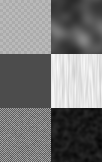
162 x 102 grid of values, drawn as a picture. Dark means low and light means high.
The table splits into 3 rows of 2 panels. Panel 1,1: high, checkered, faint in contrast. Panel 1,2: low, smooth. Panel 2,1: low, flat. Panel 2,2: very high, streaked downward, faint in contrast. Panel 3,1: middling, checkered, strong in contrast. Panel 3,2: very low, blotchy, faint in contrast.
